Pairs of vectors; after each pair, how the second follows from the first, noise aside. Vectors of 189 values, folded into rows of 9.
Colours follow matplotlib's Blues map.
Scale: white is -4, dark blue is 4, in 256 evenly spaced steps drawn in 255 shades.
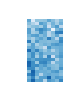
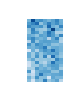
negated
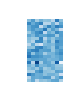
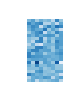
copied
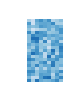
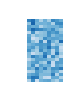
negated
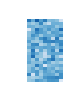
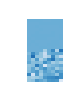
partly zeroed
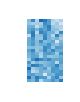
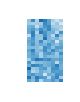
copied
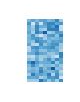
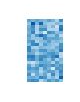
negated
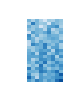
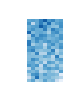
negated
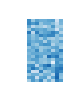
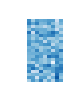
copied
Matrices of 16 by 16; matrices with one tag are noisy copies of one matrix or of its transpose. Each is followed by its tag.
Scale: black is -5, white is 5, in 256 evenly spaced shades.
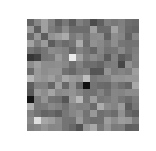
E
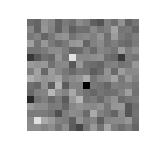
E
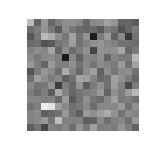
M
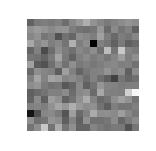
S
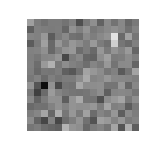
M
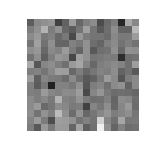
S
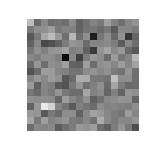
M
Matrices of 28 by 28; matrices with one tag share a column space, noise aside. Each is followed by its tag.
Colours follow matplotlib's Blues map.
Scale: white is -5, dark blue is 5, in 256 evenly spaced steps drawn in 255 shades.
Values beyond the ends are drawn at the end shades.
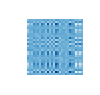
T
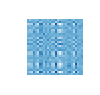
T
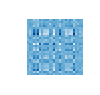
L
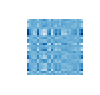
L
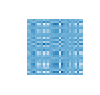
T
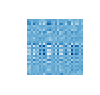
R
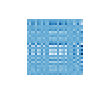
R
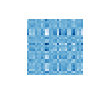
L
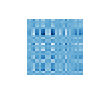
L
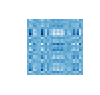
L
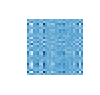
T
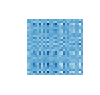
T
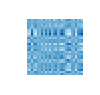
L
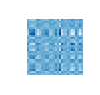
L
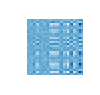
T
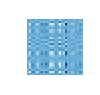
T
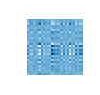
R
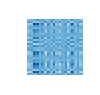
T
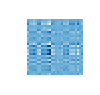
R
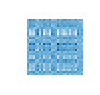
L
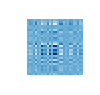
R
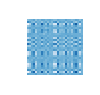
T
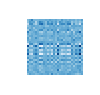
R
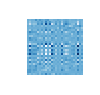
R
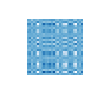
T
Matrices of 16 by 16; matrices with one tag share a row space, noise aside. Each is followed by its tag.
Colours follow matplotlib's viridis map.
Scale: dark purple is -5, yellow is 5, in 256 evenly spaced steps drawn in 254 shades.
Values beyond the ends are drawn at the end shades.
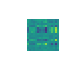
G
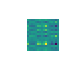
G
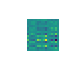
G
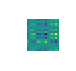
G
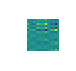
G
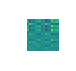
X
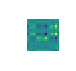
G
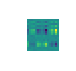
G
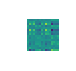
X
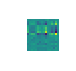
G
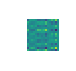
G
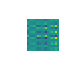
G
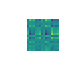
X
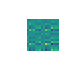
X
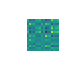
X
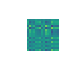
X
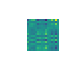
G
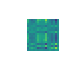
G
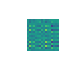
X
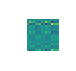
X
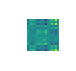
G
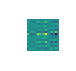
G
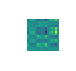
G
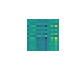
G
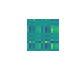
X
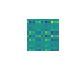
X
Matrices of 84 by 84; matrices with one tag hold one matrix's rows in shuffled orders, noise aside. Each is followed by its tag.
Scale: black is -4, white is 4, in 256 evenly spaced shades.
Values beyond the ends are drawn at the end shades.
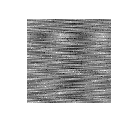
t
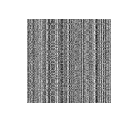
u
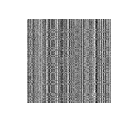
u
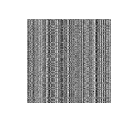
u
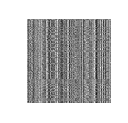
u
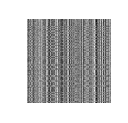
u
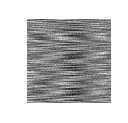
t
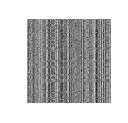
u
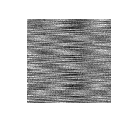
t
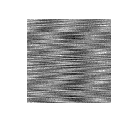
t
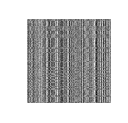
u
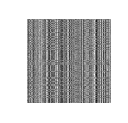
u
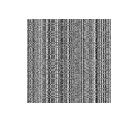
u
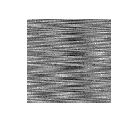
t
